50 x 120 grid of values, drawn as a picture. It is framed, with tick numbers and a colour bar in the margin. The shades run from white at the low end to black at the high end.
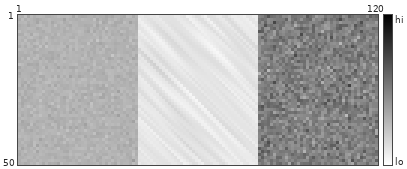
It is made of 1 by 3 panels. Panel 1,1: low, fine-grained, faint in contrast. Panel 1,2: very low, slanting down to the right, faint in contrast. Panel 1,3: middling, fine-grained.
